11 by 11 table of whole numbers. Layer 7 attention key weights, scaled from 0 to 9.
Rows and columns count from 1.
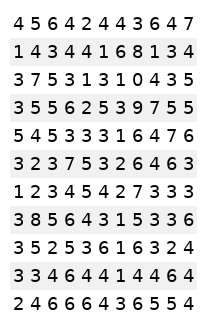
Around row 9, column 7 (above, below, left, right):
1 1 6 6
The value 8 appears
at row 2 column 8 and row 8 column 2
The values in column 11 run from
3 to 7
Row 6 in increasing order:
2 2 3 3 3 3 4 5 6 6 7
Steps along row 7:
up up up up down down up down same same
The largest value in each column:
5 8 6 7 6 6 6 9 7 7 7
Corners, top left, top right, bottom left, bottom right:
4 7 2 4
